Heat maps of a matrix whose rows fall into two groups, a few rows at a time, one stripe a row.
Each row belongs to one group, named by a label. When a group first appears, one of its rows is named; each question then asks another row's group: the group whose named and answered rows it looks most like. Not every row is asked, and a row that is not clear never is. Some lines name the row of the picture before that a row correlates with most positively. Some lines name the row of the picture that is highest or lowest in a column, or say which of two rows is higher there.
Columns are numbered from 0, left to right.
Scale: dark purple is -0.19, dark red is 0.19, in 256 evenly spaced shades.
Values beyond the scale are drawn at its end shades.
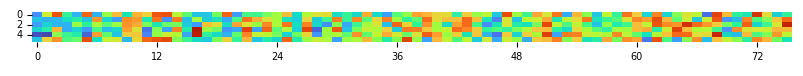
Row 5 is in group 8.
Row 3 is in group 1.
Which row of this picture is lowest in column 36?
3
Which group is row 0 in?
8
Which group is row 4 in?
1
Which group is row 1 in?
1
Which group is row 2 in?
1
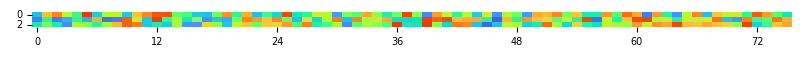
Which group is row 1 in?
1
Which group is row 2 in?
1
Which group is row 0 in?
8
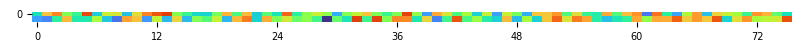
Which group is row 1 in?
1
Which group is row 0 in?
8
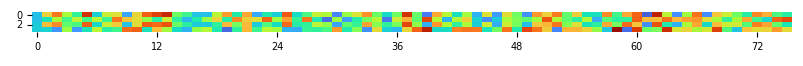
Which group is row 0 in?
8
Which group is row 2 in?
8
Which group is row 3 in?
1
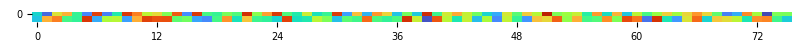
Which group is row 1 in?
8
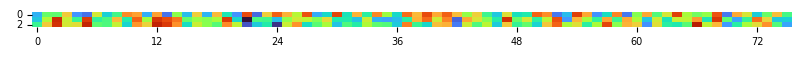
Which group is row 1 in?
8
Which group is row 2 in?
8
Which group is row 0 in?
1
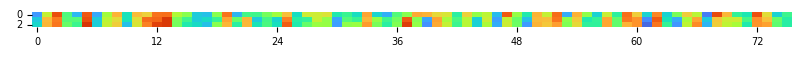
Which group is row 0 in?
8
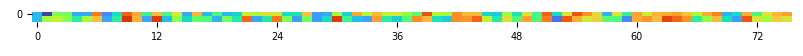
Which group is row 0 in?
1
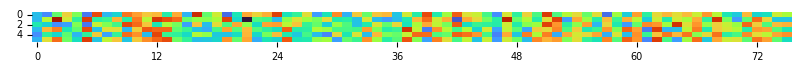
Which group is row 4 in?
1
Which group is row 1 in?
8
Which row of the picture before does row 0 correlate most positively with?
0
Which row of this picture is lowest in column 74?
1
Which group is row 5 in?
8
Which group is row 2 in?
1
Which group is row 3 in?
8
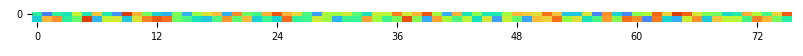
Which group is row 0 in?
1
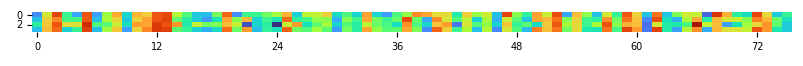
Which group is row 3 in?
8
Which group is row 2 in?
8
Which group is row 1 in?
8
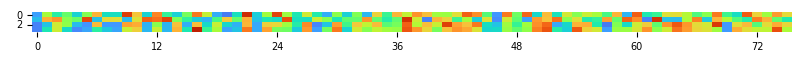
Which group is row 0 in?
1
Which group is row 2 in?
1
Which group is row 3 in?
1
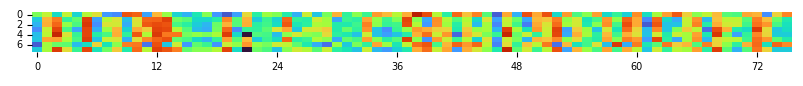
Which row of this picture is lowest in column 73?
0
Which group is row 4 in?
8
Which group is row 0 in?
1
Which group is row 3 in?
8
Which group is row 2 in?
8
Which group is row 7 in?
8
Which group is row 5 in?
8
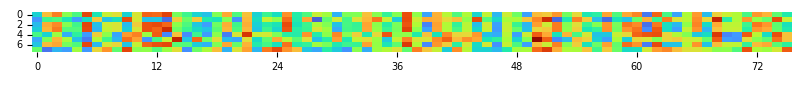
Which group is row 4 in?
1
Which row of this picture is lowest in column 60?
7
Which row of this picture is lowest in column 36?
1
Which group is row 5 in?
1
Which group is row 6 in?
8
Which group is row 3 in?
8
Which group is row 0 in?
8
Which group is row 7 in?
1
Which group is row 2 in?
8
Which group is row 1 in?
1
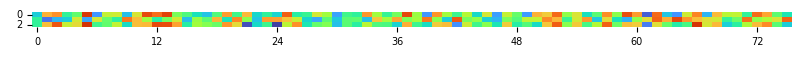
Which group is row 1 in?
1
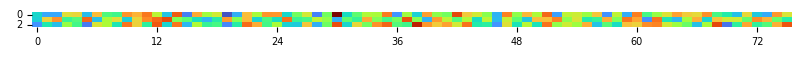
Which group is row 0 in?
1
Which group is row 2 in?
1
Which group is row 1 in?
8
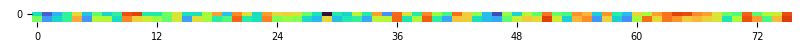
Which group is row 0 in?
1
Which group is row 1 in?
1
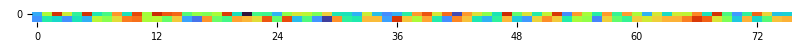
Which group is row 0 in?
8
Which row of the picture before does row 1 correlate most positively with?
0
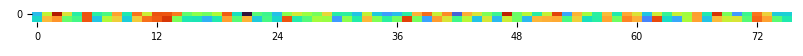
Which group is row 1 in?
8
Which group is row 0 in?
8
